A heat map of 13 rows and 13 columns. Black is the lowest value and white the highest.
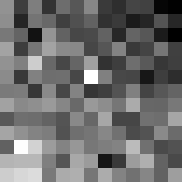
Slope: up to the bottom left. Ninth with the lowest average: top right. Odd rows or columns: none. Ninth with the highest average: bottom left.
